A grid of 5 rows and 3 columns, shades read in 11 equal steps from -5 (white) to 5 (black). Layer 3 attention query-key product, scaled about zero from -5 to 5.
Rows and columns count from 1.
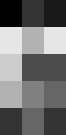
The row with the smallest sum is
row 2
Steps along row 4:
up up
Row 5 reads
3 1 3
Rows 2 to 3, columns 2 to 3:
-2 -4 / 2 2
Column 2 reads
3 -2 2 0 1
